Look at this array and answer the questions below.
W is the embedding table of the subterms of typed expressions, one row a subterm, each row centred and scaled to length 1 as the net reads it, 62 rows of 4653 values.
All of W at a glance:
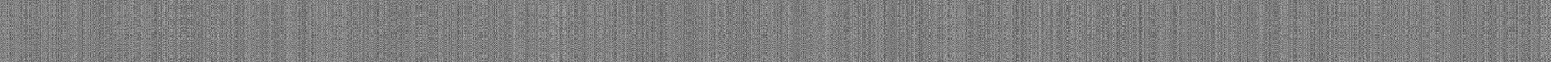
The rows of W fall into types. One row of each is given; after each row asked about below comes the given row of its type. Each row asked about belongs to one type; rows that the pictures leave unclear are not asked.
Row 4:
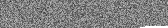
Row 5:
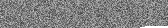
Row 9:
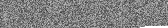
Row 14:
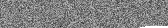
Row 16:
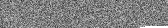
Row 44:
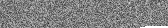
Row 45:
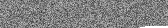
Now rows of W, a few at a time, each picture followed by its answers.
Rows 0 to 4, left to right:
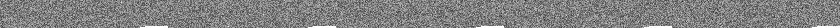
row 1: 9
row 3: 45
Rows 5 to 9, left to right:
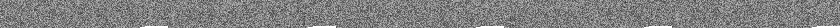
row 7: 9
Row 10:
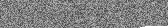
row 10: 4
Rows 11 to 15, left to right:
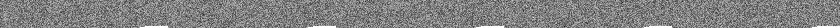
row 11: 9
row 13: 45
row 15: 4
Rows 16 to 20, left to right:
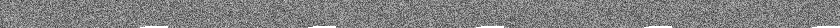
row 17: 44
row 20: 45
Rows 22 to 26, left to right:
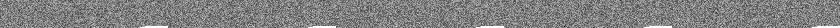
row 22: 4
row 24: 9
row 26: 4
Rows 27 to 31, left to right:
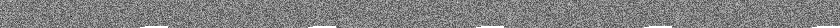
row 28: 5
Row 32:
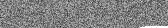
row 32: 45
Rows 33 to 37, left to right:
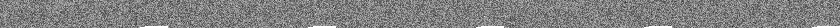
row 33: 9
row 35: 5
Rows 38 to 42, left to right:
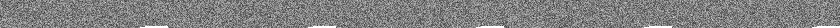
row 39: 4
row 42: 5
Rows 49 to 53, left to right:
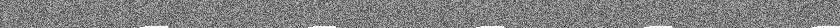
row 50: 44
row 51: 9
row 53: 45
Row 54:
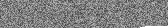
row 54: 4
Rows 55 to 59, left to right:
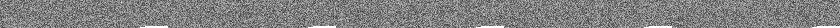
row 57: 9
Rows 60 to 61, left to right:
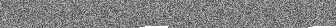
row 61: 5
